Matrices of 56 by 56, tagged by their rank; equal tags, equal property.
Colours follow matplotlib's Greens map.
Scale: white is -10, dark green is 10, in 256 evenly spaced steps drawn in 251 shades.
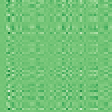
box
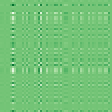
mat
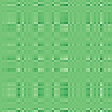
mat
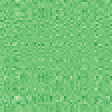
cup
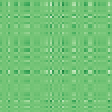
mat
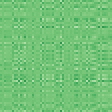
box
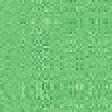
cup
